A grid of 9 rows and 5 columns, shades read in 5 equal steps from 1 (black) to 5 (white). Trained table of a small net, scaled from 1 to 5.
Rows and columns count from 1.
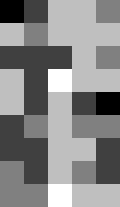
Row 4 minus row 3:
2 0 3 0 1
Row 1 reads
1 2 4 4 3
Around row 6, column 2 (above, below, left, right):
2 2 2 4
